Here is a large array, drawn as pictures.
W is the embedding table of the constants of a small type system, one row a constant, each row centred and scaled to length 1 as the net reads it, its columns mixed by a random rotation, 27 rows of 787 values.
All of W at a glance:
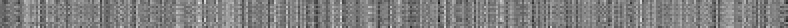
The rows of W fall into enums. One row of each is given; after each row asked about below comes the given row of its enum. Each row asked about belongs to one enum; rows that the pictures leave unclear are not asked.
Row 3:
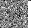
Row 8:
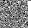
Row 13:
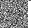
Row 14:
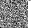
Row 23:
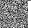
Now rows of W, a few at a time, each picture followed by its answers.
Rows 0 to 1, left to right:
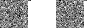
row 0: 3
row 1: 8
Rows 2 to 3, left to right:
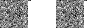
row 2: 3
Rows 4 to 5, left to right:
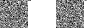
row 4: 8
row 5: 14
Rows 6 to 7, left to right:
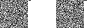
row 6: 13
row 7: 23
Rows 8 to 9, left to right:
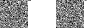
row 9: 14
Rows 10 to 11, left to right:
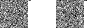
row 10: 13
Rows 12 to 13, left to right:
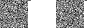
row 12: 23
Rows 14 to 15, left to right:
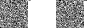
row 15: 8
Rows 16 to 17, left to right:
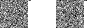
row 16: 13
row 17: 3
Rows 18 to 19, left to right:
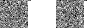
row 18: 8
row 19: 3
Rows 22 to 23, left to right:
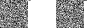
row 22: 14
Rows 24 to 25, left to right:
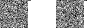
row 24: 23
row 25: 3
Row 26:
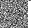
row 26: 13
